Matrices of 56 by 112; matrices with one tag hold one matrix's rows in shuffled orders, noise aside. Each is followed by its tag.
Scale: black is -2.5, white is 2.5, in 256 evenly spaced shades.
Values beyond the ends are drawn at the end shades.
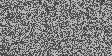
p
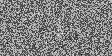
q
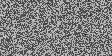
q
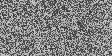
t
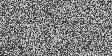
p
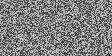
q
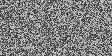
p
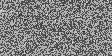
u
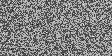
p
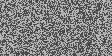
t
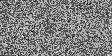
p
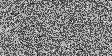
u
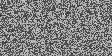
p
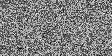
p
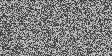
p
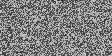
p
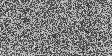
t
